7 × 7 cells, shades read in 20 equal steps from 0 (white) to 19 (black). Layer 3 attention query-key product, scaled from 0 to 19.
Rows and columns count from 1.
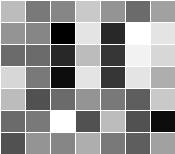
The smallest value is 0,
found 2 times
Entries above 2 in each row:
7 4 6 5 7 6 7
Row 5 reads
5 13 11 8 10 12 4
